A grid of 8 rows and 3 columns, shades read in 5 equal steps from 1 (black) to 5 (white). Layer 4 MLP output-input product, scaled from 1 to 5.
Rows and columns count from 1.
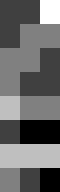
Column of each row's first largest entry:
3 2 1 1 1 1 1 1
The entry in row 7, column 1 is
4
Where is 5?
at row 1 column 3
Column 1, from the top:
2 2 3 3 4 2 4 3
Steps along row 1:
same up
